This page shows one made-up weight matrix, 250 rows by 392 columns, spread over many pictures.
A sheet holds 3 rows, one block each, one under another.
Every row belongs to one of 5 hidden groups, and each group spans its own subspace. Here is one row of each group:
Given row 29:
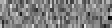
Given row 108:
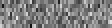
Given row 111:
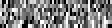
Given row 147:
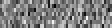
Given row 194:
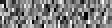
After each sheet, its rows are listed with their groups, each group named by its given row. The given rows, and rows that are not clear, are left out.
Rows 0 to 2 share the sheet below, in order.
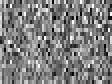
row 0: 29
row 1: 111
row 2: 29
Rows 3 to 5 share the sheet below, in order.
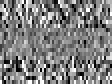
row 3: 194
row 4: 194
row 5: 29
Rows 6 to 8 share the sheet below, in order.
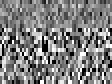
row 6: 108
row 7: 111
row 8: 147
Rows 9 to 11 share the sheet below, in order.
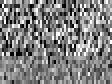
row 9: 111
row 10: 108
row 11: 147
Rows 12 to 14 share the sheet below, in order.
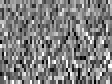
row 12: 111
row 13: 194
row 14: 147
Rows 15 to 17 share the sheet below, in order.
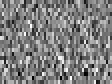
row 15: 108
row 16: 108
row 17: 194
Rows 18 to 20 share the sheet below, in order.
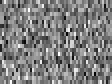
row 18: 194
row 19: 29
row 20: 108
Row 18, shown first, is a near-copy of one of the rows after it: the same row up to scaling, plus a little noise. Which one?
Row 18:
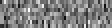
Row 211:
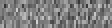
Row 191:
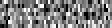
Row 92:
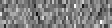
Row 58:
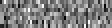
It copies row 58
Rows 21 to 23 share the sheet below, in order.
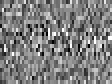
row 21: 29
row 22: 147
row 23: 194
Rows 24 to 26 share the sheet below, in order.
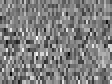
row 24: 194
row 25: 29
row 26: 111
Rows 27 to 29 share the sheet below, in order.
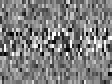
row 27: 29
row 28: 147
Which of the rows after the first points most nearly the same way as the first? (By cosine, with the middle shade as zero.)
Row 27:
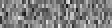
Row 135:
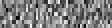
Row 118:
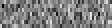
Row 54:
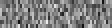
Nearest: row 54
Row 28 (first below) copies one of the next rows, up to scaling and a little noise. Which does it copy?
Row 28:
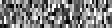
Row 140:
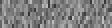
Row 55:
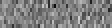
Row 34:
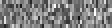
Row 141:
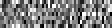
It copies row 34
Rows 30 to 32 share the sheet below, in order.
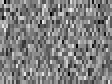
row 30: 111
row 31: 194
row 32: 194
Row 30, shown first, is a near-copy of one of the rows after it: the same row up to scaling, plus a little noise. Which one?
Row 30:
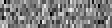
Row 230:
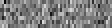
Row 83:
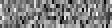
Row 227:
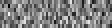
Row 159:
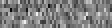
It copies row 230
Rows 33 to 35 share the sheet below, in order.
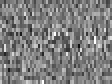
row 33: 108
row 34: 147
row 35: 29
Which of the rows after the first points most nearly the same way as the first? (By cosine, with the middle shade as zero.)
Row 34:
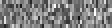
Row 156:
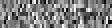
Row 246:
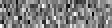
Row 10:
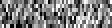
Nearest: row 156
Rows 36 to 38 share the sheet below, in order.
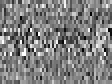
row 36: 111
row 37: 111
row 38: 111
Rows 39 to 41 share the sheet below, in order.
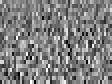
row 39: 194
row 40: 194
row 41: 108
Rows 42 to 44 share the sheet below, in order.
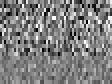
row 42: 29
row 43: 111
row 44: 147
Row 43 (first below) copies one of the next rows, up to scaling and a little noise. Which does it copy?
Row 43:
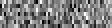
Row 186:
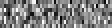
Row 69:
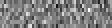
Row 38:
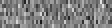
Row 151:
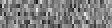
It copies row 151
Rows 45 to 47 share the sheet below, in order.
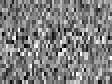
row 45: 29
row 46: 111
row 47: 108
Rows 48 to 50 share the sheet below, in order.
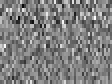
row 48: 108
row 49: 29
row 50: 108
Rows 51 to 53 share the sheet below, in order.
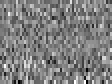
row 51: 29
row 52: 108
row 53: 194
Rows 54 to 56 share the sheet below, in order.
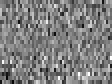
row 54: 111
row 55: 147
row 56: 108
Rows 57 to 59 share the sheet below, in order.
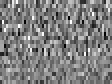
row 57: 147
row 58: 194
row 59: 29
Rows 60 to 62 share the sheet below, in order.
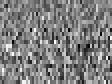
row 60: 194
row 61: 108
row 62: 111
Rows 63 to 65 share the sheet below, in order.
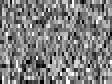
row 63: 147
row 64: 194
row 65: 29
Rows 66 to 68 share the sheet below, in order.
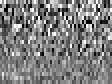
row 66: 194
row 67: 147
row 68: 111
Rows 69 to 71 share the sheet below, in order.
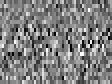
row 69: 111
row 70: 147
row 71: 111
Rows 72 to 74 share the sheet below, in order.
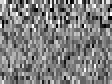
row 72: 29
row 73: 108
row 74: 111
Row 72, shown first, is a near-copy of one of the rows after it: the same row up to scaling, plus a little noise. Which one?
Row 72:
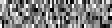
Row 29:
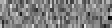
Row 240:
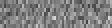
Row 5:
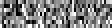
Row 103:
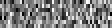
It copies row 29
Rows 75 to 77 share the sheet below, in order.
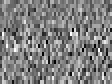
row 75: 147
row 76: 108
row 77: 147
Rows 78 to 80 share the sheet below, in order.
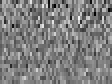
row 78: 147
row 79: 147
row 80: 111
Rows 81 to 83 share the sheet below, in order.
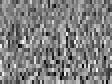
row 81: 147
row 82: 29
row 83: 111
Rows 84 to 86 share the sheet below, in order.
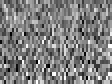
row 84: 108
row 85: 29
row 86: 29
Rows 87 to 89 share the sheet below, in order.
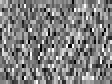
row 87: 29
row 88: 147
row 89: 108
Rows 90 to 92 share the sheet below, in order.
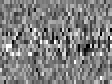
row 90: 147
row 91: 108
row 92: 194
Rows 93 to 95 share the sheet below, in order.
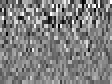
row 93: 111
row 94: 194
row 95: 111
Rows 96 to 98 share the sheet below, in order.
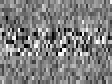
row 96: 108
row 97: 111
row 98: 111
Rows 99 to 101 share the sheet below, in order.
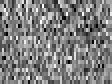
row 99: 194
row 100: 194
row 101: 111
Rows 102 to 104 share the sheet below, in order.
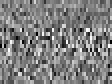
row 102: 108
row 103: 29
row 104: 29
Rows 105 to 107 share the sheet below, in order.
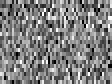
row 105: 29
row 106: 111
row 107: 147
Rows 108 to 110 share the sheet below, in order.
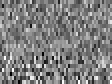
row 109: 108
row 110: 111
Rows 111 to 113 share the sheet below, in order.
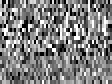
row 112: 29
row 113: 108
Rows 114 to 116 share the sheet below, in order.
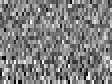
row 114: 111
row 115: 194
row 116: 194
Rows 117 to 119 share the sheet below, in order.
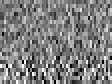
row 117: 147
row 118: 108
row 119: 108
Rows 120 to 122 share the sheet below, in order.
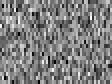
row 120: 108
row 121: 108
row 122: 147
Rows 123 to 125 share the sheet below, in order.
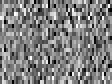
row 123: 147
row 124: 147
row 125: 147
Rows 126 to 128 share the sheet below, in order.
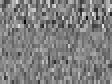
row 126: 147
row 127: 147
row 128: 147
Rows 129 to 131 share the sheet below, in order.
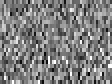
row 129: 111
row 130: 194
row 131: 147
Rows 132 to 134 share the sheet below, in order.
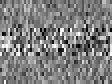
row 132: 194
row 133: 108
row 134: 194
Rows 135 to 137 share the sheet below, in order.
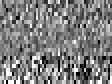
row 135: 108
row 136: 111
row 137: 108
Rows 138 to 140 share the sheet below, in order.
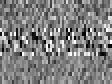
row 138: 29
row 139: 29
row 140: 147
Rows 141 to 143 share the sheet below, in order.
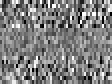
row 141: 147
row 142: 111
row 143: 108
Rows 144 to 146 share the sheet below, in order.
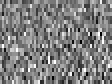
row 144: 111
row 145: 111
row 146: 147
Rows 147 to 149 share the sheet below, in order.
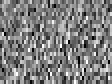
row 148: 194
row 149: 108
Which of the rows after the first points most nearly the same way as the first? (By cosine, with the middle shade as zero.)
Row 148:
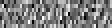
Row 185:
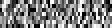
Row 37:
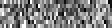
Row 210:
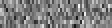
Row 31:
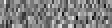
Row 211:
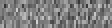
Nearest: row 211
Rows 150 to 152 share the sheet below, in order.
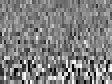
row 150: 108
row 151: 111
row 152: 147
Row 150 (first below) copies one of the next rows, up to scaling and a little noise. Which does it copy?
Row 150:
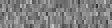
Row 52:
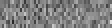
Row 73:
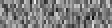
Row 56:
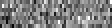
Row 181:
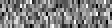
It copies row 181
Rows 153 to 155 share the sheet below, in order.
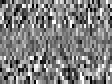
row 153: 194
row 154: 111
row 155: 111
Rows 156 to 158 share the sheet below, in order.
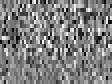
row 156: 108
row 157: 29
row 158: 194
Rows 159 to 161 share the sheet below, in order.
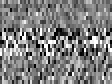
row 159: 111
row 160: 108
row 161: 147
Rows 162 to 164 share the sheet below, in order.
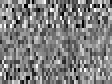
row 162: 111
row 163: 111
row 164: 111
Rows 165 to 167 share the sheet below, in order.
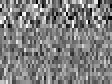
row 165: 29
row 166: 29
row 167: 194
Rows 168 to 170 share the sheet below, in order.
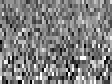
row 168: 108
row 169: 194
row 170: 147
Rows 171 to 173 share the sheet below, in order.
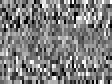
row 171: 108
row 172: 194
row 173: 29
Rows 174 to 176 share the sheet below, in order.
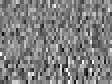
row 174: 147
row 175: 108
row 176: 194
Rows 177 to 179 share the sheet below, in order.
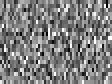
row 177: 194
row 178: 147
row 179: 29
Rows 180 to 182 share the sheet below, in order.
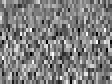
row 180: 194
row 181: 108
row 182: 194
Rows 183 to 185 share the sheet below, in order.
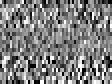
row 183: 108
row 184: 111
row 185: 147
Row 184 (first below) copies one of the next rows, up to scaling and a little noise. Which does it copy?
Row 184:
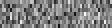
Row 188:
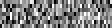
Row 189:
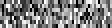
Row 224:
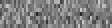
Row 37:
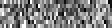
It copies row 188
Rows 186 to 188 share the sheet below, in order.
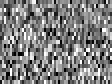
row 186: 111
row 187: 194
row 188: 111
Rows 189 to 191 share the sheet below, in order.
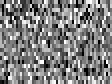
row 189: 111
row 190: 111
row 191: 194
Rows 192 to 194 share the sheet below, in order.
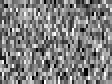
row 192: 194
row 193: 147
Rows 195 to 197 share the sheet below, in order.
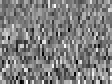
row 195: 147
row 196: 111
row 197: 108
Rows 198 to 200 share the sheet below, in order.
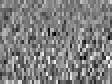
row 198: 108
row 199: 147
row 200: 147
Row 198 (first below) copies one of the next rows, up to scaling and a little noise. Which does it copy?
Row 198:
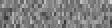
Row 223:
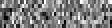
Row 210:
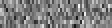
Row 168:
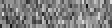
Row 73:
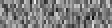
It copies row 223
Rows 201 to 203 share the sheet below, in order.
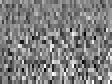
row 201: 111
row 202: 29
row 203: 29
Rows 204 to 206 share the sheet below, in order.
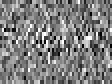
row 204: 108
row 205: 111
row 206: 147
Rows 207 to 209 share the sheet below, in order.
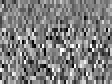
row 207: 194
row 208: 194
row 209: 29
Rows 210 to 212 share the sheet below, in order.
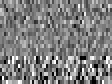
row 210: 108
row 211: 194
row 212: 147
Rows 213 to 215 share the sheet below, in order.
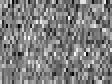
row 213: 147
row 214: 194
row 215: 29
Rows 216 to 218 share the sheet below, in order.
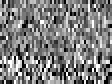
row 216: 111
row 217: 108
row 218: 29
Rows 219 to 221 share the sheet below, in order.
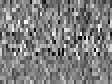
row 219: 108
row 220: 111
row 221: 108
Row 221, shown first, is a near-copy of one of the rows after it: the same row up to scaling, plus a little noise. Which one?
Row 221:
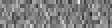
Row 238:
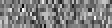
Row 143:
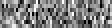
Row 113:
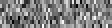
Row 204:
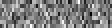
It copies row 204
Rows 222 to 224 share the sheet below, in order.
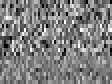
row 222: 108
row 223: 108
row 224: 111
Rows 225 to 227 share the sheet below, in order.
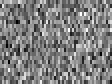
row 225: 111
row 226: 108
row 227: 111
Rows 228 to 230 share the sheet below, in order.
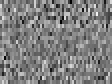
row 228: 111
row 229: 111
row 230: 111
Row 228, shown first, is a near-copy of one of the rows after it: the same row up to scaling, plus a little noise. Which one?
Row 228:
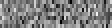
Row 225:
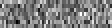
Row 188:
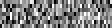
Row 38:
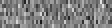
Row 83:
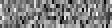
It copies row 83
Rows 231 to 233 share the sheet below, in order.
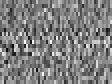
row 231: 29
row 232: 108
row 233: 194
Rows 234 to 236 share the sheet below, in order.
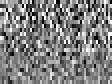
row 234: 108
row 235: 108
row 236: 29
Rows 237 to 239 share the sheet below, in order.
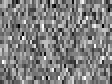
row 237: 147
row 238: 108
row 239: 108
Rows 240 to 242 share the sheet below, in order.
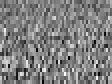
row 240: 29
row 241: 194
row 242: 111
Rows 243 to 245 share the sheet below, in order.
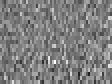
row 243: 29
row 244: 29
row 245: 147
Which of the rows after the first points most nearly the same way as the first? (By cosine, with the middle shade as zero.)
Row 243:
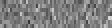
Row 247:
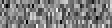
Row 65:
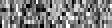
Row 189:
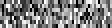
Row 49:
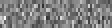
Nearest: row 65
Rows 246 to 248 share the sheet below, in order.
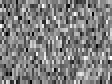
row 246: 29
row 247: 194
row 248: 108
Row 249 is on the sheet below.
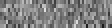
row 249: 194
